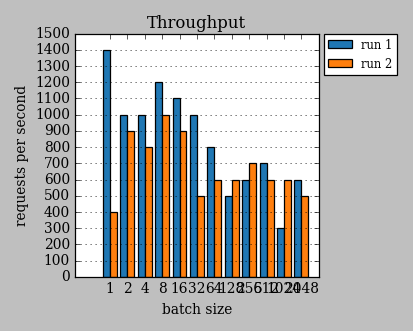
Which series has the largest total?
run 1
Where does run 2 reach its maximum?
8
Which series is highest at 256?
run 2
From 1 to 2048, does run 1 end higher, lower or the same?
lower
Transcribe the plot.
Title: Throughput
x-axis: batch size, ticks 1 2 4 8 16 32 64 128 256 512 1024 2048
y-axis: requests per second, ticks 0 100 200 300 400 500 600 700 800 900 1000 1100 1200 1300 1400 1500
Legend: run 1, run 2
Values:
run 1: 1400 1000 1000 1200 1100 1000 800 500 600 700 300 600
run 2: 400 900 800 1000 900 500 600 600 700 600 600 500
